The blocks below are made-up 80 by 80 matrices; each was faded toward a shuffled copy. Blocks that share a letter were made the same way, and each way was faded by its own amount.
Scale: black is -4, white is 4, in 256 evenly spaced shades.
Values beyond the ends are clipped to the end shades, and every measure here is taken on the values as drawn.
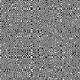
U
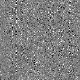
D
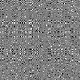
U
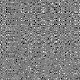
U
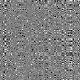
U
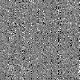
D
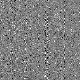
D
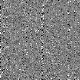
D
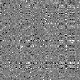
U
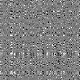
U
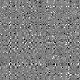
U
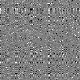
U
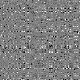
U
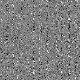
D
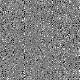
D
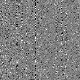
D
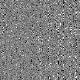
D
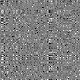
U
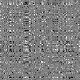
U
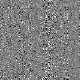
D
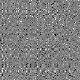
U
